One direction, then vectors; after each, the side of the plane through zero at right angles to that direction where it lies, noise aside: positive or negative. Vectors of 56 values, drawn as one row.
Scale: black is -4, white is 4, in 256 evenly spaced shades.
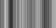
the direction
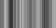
positive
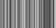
positive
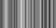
positive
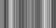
negative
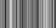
negative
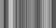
negative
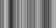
positive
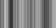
positive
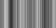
positive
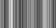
negative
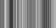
positive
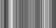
negative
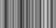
negative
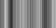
positive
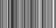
positive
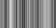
negative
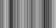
positive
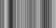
positive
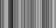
positive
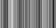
negative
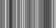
positive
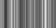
negative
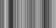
positive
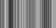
positive
